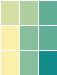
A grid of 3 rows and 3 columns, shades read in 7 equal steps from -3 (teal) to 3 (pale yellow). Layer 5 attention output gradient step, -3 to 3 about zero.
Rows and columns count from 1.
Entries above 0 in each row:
2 1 1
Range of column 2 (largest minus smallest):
1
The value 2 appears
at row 1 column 1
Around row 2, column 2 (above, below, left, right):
1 0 3 -1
